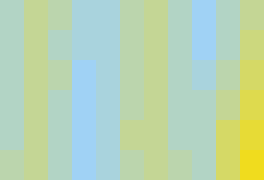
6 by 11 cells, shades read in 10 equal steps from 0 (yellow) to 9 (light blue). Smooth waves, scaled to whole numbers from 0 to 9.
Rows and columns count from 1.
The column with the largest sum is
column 4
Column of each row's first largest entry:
9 9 4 4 4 4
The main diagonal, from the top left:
7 5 6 9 8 6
